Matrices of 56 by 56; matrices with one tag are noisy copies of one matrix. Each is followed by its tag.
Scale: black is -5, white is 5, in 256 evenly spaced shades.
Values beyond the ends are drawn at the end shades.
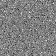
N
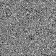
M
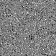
M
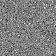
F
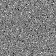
N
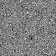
M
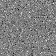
N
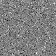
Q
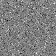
Q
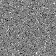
Q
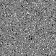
M
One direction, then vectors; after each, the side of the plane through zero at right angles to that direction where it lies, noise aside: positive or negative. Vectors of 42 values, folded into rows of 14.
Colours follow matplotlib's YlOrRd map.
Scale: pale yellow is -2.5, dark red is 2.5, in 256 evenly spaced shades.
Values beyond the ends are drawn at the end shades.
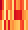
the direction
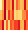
negative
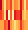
positive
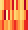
negative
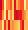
positive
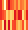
positive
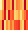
negative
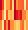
positive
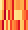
negative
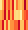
negative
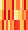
negative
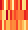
positive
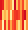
positive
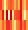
positive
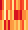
positive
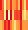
positive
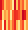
positive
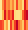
negative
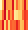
negative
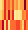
negative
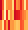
positive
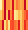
negative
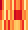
positive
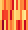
negative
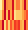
negative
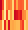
positive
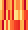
negative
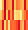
negative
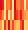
positive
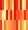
positive
